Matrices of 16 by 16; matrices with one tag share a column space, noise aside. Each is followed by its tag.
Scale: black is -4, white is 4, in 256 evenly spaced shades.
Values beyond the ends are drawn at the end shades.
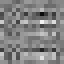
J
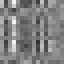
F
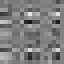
J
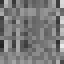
F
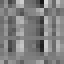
F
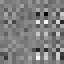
J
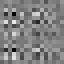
J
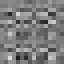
J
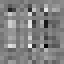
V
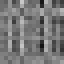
F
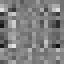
V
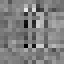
V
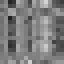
F
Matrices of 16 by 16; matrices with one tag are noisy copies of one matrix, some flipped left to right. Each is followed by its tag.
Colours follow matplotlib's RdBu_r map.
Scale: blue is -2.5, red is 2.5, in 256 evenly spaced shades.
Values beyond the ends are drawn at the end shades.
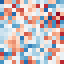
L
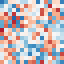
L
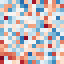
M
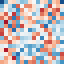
L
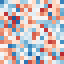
L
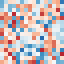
L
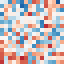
M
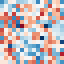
L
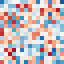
L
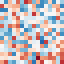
M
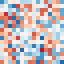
L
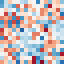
L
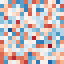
M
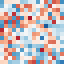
L
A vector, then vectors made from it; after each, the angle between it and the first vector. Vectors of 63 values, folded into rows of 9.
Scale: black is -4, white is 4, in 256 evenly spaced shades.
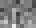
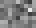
orthogonal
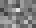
partly aligned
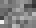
partly aligned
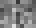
nearly parallel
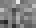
nearly opposite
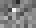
partly aligned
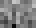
nearly opposite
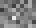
partly aligned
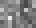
partly opposed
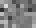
partly aligned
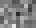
partly aligned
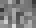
nearly parallel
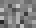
partly opposed
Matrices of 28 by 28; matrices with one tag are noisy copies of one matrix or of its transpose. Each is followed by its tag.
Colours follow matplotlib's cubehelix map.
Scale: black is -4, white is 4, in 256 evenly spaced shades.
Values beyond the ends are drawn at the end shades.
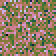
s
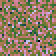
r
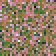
s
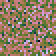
r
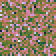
s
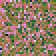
s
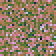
r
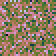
s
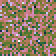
s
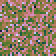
s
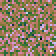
r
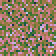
r
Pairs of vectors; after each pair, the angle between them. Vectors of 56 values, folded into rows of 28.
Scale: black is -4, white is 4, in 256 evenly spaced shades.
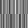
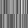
partly aligned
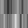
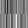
partly aligned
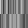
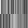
partly aligned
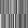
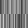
partly aligned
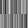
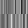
partly opposed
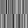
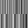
nearly opposite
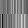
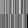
orthogonal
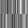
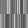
partly opposed
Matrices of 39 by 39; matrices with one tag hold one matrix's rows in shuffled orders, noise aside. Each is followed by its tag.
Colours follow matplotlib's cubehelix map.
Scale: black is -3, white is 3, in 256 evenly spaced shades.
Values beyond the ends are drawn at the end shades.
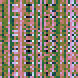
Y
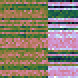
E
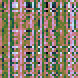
Y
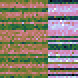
E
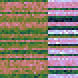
E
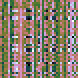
Y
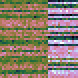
E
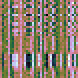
Y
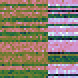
E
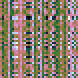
Y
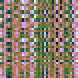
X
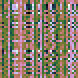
Y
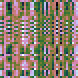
X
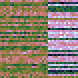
E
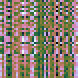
X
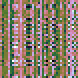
Y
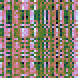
X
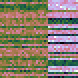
E
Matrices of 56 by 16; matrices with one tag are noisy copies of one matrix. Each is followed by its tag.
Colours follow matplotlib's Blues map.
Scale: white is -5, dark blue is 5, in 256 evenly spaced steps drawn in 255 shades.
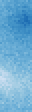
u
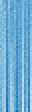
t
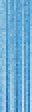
t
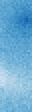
u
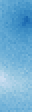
u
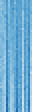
t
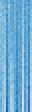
t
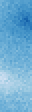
u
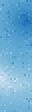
u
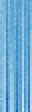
t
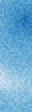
u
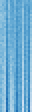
t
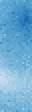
u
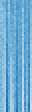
t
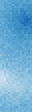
u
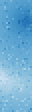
u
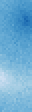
u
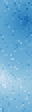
u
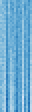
t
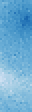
u
